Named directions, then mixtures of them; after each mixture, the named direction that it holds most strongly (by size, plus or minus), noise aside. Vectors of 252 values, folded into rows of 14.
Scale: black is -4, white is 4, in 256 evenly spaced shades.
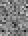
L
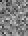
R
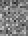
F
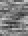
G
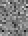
L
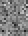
L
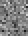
L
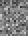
F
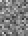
R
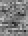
G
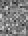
F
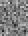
L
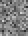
L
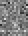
L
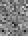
L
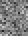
L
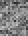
F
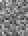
R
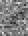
R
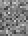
F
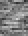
G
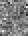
L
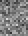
F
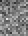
F
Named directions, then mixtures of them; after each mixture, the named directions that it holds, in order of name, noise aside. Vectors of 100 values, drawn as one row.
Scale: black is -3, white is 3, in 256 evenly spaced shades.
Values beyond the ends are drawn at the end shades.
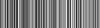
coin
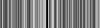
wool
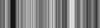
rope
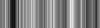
rope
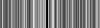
wool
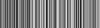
coin, wool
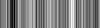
coin, rope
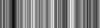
rope, wool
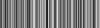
coin, wool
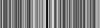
wool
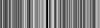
wool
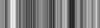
rope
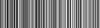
coin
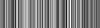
coin, rope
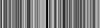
wool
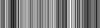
coin, rope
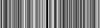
wool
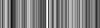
rope, wool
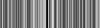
wool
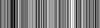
coin, rope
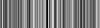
wool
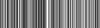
coin, wool
